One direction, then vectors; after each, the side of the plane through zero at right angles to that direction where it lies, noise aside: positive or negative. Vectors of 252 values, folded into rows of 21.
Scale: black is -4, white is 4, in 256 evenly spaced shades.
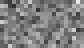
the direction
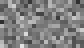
negative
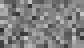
positive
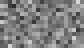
positive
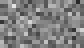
negative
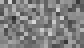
negative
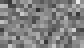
positive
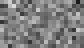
negative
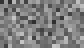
positive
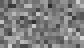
positive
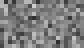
positive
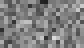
positive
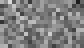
negative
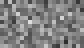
negative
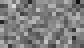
negative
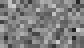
negative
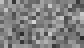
negative
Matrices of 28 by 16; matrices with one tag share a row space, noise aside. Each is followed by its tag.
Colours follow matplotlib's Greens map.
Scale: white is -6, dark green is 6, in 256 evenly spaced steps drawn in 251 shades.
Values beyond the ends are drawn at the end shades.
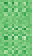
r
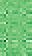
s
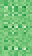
r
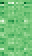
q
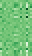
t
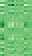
q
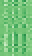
r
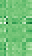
s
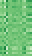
s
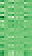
q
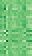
s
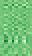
r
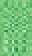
r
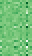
t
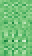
r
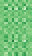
r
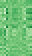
s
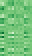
q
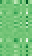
t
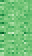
q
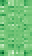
q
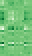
q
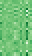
t
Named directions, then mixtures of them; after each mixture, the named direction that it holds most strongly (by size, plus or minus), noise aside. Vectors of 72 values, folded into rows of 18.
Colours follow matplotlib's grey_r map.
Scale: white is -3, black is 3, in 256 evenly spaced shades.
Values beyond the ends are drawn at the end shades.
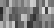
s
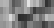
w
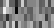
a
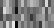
a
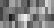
w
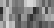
s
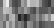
w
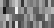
a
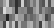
a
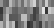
s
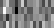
a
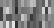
s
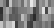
s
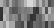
s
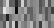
a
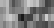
w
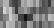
w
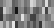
s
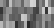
s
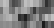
w
